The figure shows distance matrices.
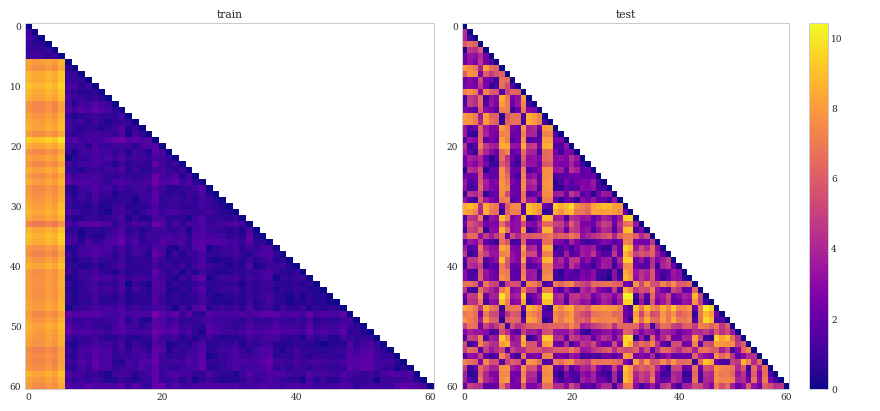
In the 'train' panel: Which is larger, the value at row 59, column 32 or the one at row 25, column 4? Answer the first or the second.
the second
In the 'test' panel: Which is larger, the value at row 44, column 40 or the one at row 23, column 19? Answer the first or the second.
the first
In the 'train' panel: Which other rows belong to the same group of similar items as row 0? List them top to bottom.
1, 2, 3, 4, 5
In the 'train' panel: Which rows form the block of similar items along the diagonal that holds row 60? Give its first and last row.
6 to 60
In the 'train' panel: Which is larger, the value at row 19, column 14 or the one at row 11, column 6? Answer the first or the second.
the first
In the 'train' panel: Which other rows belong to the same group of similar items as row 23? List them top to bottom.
6, 7, 8, 9, 10, 11, 12, 13, 14, 15, 16, 17, 18, 19, 20, 21, 22, 24, 25, 26, 27, 28, 29, 30, 31, 32, 33, 34, 35, 36, 37, 38, 39, 40, 41, 42, 43, 44, 45, 46, 47, 48, 49, 50, 51, 52, 53, 54, 55, 56, 57, 58, 59, 60
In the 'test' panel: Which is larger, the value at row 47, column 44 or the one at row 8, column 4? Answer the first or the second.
the first
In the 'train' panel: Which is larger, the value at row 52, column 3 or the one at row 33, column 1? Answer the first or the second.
the first
